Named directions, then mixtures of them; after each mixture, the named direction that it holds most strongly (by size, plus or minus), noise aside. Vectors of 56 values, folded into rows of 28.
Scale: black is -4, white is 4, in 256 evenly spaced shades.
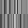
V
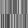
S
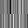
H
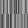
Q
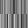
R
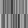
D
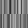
V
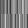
H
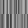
Q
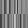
V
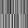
H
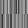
Q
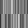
D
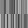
D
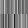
R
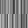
R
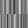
R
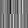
H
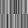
Q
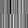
H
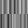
V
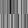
H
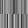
R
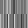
R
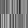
S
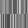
S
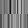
H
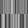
D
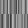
Q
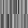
Q
